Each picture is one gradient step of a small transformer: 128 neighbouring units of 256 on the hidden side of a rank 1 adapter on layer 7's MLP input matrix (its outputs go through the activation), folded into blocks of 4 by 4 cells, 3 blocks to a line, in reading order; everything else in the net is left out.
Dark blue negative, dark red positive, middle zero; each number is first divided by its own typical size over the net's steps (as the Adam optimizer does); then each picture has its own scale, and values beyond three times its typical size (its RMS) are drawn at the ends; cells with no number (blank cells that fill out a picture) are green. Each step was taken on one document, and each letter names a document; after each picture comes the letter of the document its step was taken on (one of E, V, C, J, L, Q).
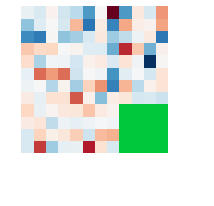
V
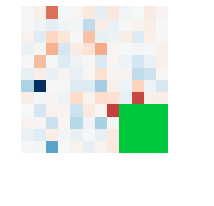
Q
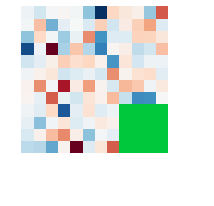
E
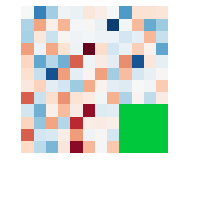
E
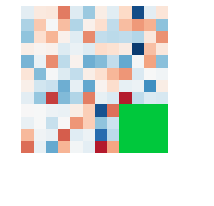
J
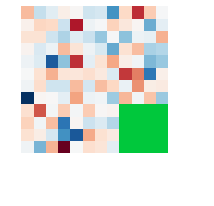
J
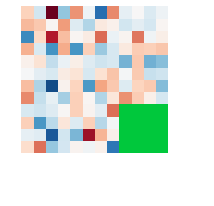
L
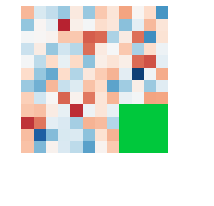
L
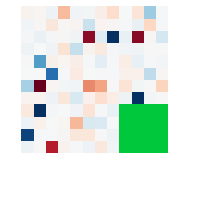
Q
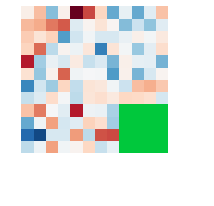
L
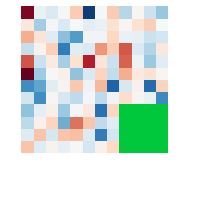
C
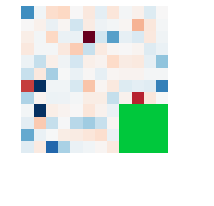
Q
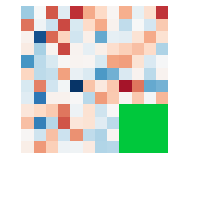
E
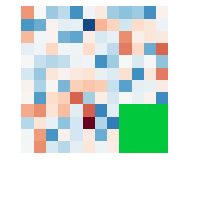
C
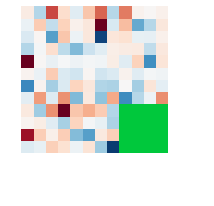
L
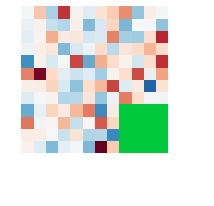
J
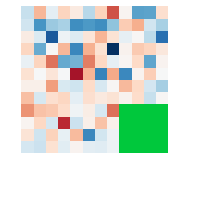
J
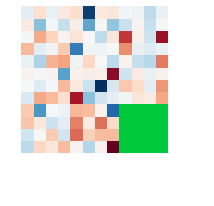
V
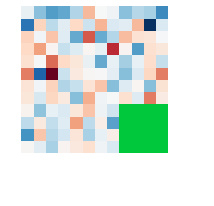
V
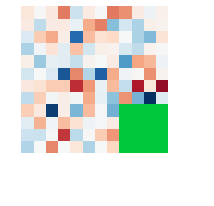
E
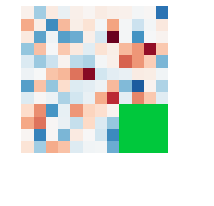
E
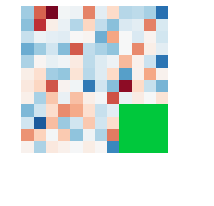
L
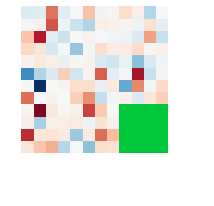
Q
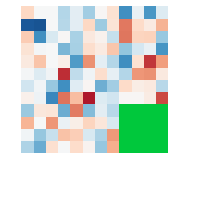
L
